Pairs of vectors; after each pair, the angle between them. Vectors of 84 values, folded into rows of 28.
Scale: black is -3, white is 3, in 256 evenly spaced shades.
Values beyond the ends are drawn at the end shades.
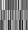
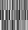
partly opposed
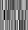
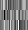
nearly parallel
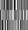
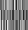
nearly opposite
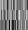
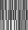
nearly opposite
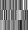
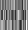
partly aligned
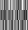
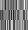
orthogonal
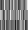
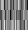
nearly opposite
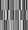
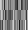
partly opposed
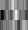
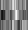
nearly parallel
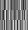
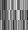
orthogonal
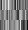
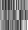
nearly opposite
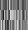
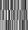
partly aligned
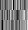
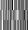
nearly opposite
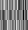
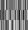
partly aligned
